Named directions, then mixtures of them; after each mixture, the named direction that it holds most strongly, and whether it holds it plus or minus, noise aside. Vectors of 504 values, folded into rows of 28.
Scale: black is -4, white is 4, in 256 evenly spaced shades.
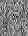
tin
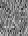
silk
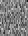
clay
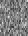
clay, minus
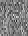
tin, minus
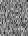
clay, plus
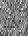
silk, minus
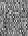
tin, plus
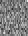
clay, minus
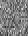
silk, minus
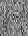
tin, plus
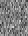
silk, plus
